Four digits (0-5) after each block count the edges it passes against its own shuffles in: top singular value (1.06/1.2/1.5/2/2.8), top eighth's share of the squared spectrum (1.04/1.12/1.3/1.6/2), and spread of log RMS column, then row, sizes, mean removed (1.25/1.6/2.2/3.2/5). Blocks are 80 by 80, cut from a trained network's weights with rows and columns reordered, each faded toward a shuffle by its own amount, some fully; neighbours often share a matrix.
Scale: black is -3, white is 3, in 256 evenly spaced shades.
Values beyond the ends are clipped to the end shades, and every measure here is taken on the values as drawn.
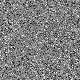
0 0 0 0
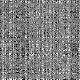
4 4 1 4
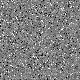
0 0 0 0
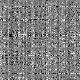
4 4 1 4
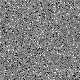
0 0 0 0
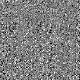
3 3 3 2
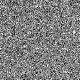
2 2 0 1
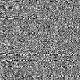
4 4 1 3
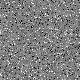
0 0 0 0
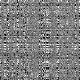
4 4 4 1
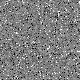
0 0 0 0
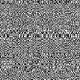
4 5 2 3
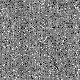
2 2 0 1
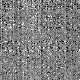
3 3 0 3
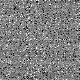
1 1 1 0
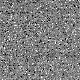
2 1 1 0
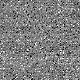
2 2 2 1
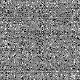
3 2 2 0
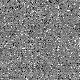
1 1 1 0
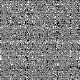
3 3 3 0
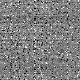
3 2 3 0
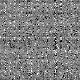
3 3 3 0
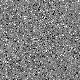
2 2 1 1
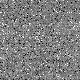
1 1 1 0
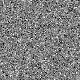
1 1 0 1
